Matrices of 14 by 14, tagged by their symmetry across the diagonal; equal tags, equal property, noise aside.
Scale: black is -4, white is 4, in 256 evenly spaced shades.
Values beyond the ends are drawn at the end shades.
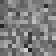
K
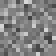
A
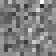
K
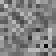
A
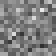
K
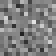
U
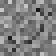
A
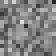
K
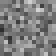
U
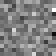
K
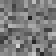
K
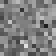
U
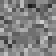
K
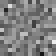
U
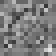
A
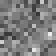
A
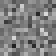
U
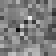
U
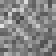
A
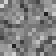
A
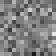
U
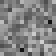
A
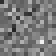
A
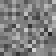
U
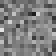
K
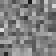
U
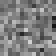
K
